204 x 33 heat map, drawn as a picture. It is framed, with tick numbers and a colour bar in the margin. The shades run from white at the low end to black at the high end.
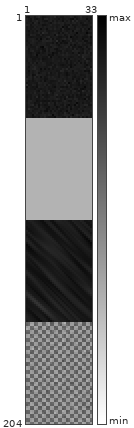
It is made of 4 by 1 panels. Panel 1,1: very high, fine-grained, faint in contrast. Panel 2,1: low, flat. Panel 3,1: very high, slanting down to the right, faint in contrast. Panel 4,1: middling, checkered, strong in contrast.
